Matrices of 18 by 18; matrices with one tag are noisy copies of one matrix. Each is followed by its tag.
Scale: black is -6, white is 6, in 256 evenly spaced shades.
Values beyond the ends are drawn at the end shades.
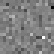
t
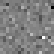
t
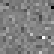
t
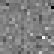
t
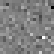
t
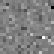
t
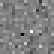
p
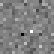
p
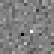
p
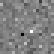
p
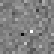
p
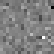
t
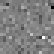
t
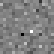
p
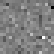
t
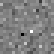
p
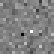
p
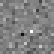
p
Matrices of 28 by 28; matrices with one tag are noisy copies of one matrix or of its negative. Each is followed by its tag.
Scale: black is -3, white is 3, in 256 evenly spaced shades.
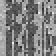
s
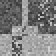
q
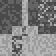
q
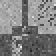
q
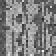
s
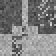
q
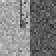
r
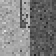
r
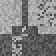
q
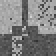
q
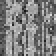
s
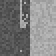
r
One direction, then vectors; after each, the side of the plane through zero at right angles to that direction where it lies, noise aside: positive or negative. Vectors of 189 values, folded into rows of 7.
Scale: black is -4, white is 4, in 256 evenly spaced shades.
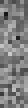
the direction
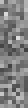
negative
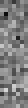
positive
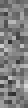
positive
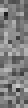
positive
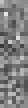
negative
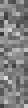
positive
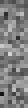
positive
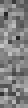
positive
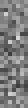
negative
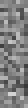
negative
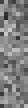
positive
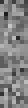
positive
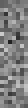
positive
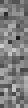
positive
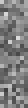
negative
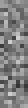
negative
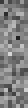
positive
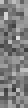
negative
